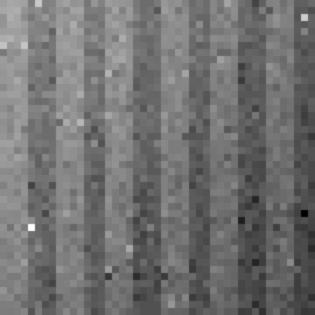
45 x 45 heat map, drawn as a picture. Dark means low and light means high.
Stripes: upright, repeating 6 times. Slope: up to the top left. Ninth with the lowest average: bottom right. Ninth with the highest average: top left.
